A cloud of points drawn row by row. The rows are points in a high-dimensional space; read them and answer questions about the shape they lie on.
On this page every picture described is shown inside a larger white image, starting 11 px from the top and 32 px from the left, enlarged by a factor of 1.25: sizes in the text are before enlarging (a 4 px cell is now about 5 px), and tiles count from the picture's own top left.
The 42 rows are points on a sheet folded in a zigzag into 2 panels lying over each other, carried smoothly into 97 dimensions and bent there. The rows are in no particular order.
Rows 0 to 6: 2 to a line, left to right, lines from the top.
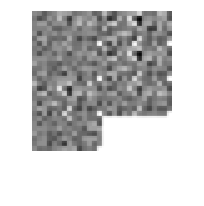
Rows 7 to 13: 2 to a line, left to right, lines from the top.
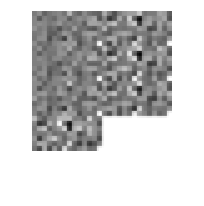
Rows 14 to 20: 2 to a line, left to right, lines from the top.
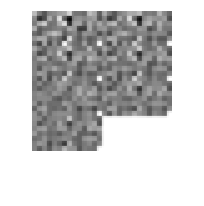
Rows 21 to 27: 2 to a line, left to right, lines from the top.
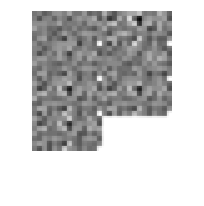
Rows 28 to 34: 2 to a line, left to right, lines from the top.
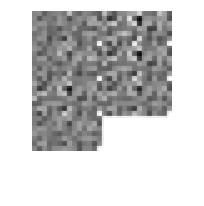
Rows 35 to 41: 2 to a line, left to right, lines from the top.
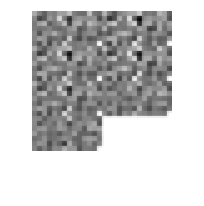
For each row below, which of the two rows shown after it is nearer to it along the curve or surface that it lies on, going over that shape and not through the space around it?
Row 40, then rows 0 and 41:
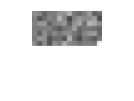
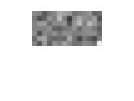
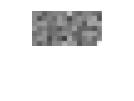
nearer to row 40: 41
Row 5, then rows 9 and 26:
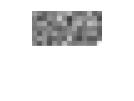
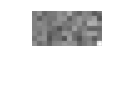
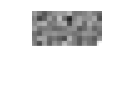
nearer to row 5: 9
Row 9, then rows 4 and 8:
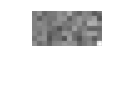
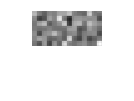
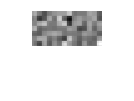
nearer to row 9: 4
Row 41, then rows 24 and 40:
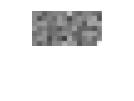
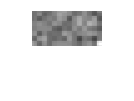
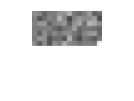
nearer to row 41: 40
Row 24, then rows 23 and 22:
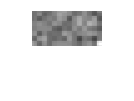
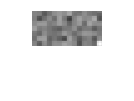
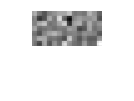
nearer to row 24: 23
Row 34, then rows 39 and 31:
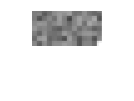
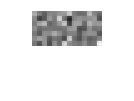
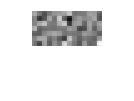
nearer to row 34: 31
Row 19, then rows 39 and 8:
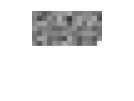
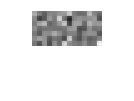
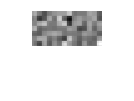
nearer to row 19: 8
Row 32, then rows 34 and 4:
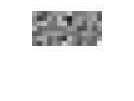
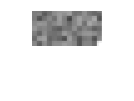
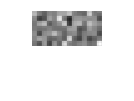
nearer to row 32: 34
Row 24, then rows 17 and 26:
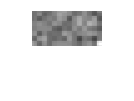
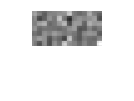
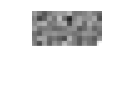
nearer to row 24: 26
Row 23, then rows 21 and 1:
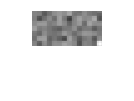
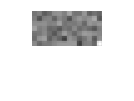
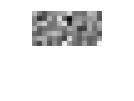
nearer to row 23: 21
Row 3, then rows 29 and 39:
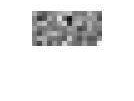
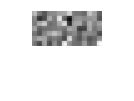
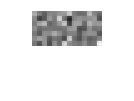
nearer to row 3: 29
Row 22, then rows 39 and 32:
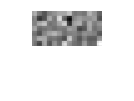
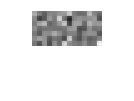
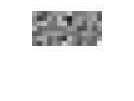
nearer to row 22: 32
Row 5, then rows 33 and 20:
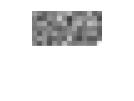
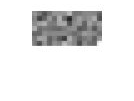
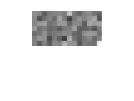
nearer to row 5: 20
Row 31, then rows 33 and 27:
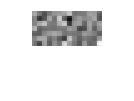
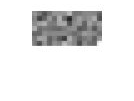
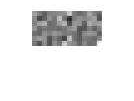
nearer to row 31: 33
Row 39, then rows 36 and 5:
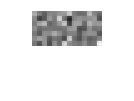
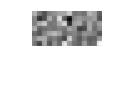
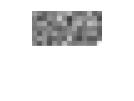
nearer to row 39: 5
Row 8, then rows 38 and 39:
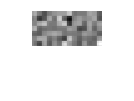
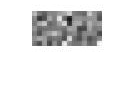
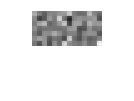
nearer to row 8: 38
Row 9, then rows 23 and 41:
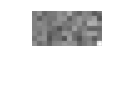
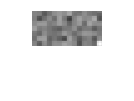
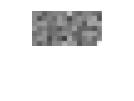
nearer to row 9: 41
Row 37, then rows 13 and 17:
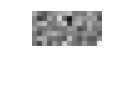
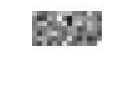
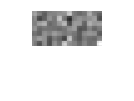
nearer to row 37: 13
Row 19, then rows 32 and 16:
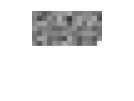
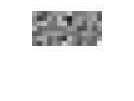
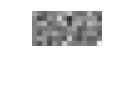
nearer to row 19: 32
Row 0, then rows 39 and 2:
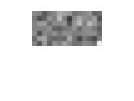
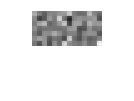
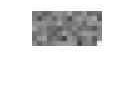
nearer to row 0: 2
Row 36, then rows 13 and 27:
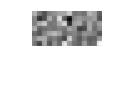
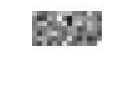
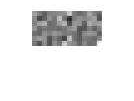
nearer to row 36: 13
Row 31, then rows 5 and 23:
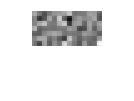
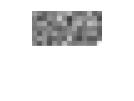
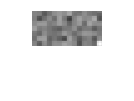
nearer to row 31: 23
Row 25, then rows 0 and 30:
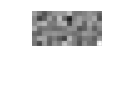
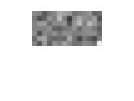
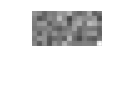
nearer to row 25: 0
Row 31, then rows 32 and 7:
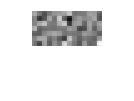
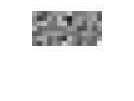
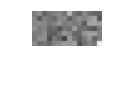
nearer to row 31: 32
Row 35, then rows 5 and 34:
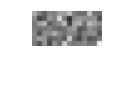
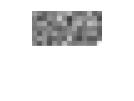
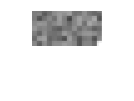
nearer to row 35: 5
